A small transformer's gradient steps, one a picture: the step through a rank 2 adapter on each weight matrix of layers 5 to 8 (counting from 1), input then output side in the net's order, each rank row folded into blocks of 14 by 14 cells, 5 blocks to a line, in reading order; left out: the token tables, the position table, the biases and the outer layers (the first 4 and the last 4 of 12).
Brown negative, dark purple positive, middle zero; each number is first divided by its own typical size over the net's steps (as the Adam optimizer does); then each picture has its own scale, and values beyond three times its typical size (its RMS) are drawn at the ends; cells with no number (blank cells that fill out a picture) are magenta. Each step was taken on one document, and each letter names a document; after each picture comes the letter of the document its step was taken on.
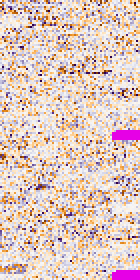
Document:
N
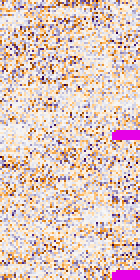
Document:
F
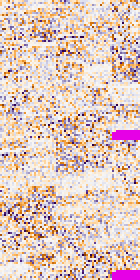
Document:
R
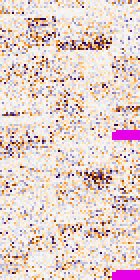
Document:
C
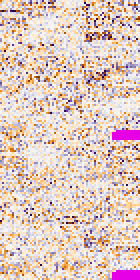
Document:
N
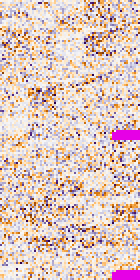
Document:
F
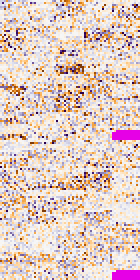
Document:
R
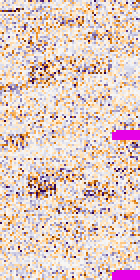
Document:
N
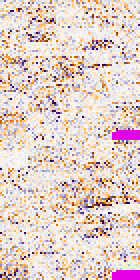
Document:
C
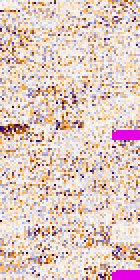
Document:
N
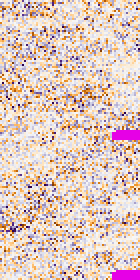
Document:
N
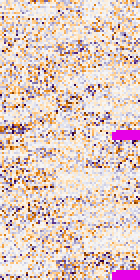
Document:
R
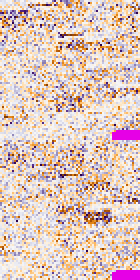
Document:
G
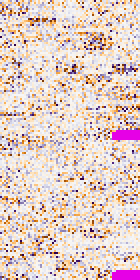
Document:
C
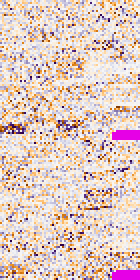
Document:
R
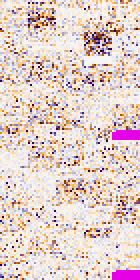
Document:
C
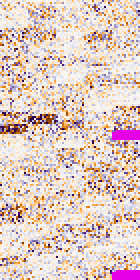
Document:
F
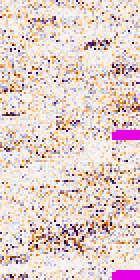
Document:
C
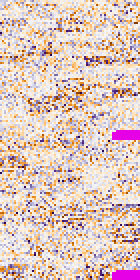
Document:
F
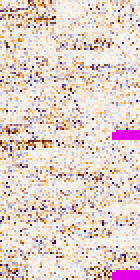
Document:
C
